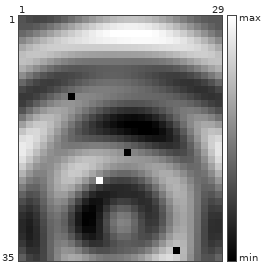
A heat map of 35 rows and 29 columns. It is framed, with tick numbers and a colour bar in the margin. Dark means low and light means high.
Rings: centred on the bottom middle. Stripes: horizontal, repeating 2 times. Lone odd cells: 4, 1 higher and 3 lower than their neighbours.
